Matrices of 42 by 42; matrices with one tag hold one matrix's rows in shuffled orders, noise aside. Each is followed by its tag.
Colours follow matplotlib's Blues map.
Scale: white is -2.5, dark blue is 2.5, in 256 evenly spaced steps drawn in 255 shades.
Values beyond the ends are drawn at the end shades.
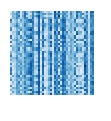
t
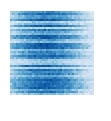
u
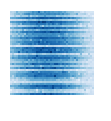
u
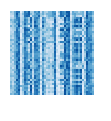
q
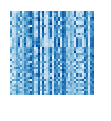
t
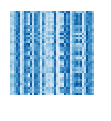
q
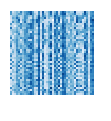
t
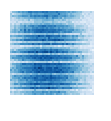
u
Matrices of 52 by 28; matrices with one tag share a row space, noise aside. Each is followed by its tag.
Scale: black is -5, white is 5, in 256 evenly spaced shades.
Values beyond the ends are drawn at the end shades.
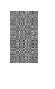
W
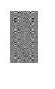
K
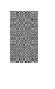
W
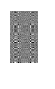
K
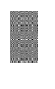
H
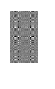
K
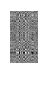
W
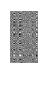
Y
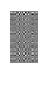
W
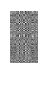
W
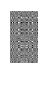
H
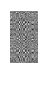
W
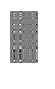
Y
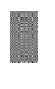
H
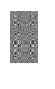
K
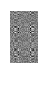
K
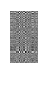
W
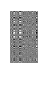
Y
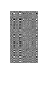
Y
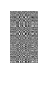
W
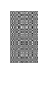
H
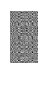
H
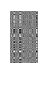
Y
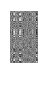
Y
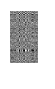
W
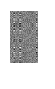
Y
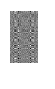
K
